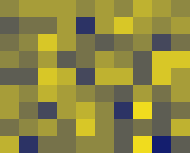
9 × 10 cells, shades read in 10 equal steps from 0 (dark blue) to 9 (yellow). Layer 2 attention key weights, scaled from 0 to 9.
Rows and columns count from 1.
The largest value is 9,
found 2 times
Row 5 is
3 3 8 7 2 7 7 3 8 6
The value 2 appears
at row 3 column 9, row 5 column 5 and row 7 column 3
